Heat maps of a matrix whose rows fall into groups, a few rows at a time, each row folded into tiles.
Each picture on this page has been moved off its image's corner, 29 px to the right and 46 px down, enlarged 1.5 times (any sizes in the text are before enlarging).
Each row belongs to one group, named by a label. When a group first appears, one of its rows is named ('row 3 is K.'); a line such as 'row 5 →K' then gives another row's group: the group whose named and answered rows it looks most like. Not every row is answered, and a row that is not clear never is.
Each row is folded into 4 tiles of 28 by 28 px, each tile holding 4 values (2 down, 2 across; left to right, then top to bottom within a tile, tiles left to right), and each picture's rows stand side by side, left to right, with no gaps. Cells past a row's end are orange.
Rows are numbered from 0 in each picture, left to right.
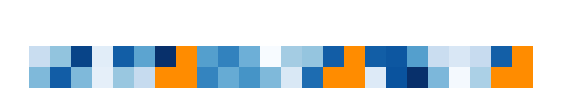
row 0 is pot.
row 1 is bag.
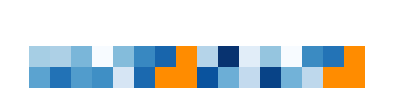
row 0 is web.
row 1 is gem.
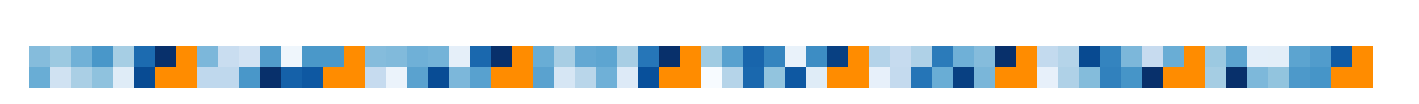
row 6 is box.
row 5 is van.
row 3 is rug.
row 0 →rug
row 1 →van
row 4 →van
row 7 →web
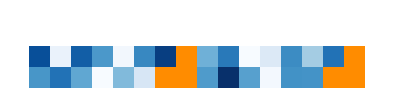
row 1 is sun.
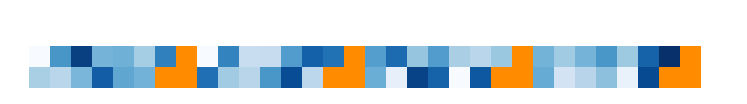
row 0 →box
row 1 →gem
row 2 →bag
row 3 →rug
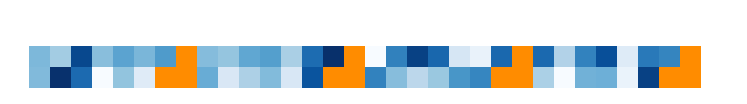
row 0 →pot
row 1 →rug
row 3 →rug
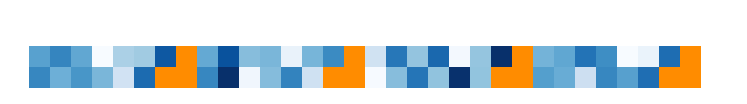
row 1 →gem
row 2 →van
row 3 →box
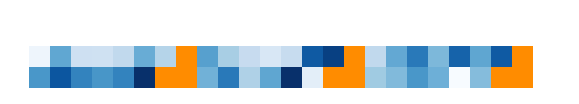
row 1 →gem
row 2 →pot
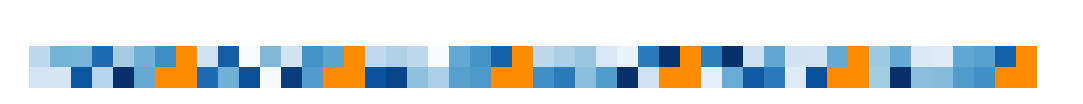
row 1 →sun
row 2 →web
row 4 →bag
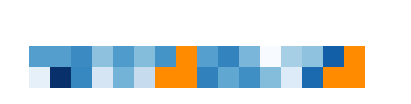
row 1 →bag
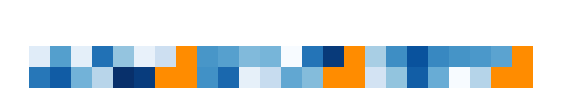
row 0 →sun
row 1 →gem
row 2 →pot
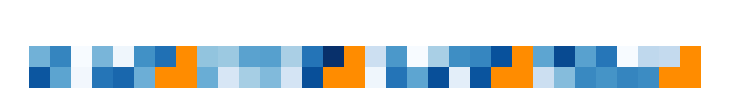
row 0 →gem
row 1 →rug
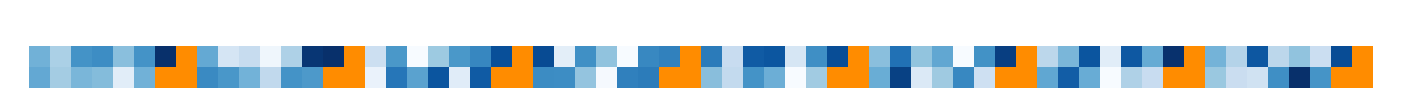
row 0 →rug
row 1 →web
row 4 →rug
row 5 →gem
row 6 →pot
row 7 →box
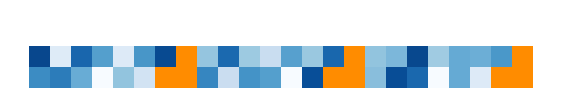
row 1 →bag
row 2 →pot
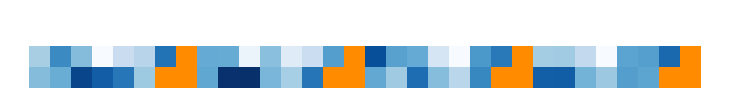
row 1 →sun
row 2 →bag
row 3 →web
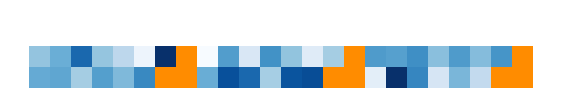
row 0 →box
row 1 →sun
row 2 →pot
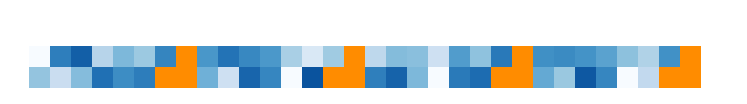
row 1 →bag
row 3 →bag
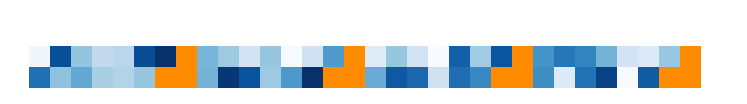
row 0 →gem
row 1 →sun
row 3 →bag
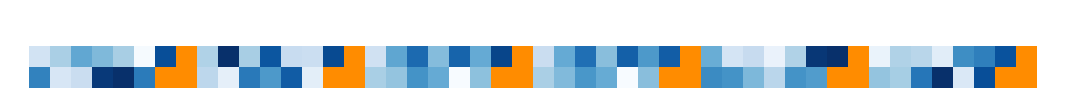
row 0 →box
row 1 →van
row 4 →web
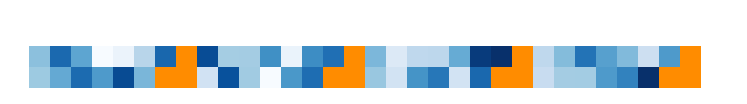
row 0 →van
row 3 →box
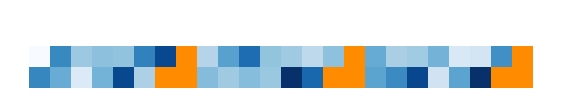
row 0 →gem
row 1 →box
